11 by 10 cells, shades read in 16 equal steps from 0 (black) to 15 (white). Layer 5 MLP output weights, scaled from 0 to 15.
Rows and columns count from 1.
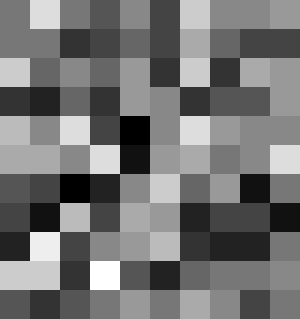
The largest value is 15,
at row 10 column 4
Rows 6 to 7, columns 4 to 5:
13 1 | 2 8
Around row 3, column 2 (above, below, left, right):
7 2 12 8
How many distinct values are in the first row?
7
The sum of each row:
81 55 78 53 82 89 54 50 62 77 65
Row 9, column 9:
2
